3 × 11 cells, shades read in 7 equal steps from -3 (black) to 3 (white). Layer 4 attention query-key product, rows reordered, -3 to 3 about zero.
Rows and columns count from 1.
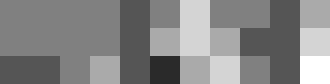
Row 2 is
0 0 0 0 -1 1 2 1 -1 -1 2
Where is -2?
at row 3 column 6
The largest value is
3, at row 3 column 11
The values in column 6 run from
-2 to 1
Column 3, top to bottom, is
0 0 0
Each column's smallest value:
-1 -1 0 0 -1 -2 1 0 -1 -1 1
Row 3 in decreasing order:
3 2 1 1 0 0 -1 -1 -1 -1 -2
